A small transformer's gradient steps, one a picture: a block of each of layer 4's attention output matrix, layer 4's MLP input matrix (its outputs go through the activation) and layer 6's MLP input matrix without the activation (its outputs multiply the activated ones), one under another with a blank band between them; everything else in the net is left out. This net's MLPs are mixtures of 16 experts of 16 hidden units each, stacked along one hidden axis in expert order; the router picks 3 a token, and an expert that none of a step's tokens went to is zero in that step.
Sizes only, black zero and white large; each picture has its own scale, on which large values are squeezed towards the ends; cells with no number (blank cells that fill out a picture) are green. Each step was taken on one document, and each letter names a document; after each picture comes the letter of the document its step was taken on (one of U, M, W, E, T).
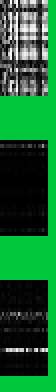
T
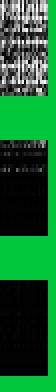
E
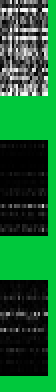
T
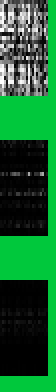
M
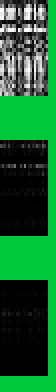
M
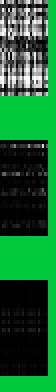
M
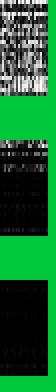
E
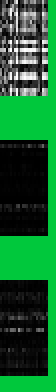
T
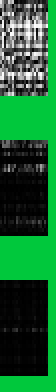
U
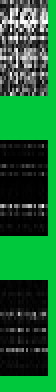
T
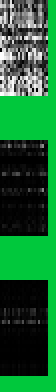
M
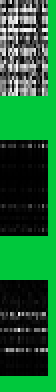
T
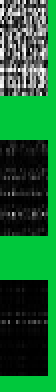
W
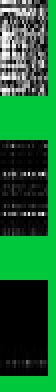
W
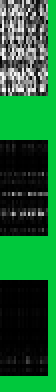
W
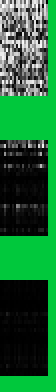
E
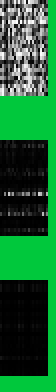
W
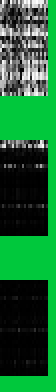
E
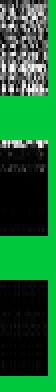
E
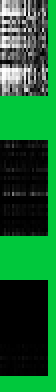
W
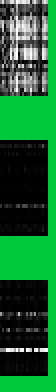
T
